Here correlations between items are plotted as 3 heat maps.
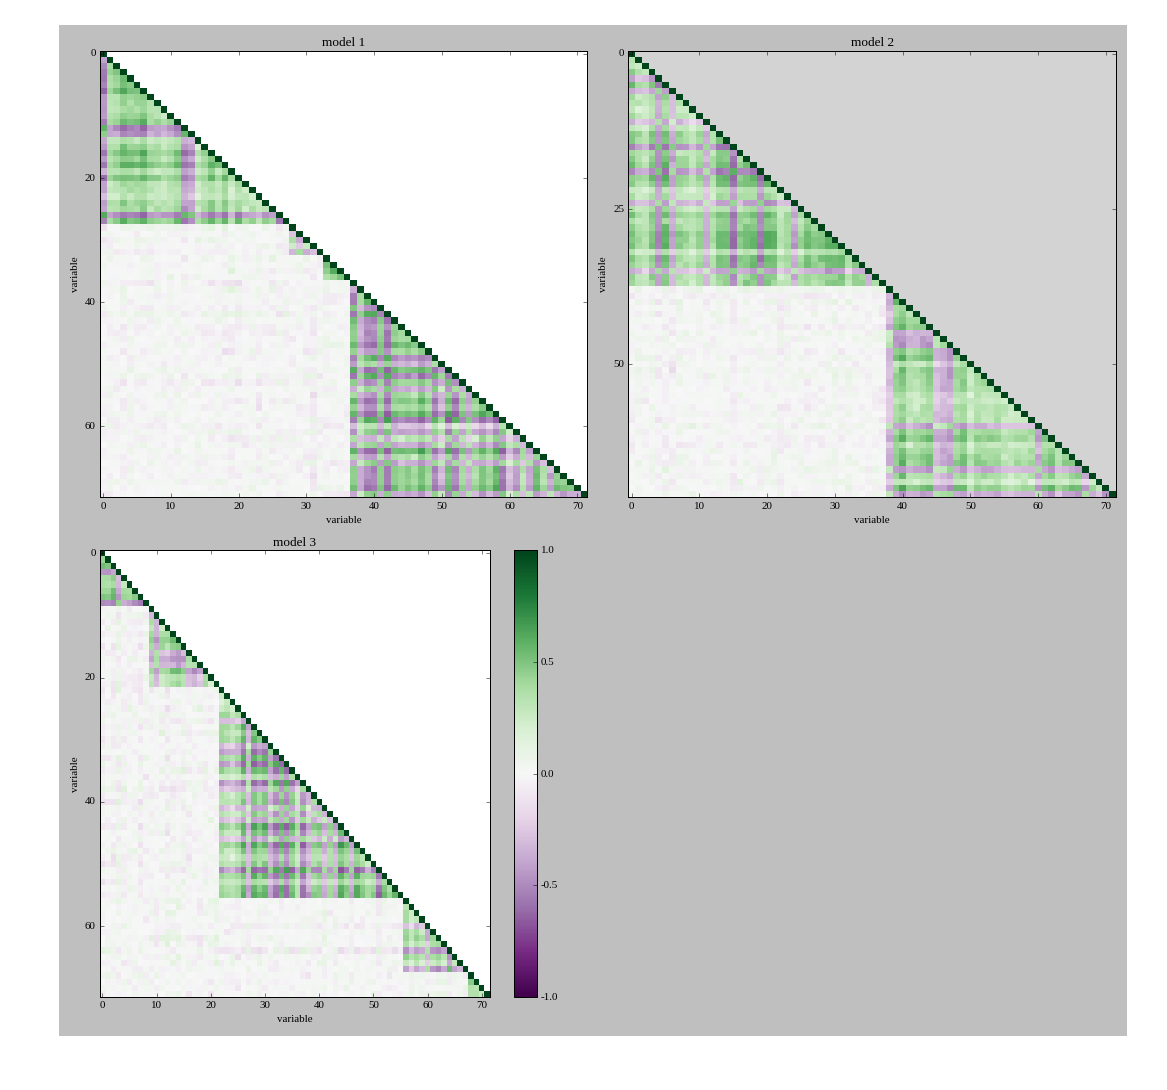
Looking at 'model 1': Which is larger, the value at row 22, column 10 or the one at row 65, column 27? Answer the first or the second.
the first
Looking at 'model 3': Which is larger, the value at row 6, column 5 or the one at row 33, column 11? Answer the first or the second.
the first
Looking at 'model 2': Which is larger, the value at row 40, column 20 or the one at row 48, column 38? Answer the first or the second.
the first
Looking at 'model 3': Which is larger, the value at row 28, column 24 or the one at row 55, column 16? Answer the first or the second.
the first
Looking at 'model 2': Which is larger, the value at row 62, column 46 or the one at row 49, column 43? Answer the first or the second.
the second
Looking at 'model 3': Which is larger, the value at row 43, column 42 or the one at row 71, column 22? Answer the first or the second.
the second
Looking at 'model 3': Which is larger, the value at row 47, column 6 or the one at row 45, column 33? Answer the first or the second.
the second
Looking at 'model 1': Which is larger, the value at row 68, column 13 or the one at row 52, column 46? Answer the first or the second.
the first
